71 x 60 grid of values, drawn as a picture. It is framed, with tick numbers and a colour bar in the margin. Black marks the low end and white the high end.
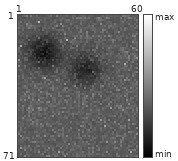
The distribution is heavy-tailed on both sides. The halves do not mirror each other. The ninth with the lowest average is the top left. There are two dips. No single row or column stands out from its neighbours.
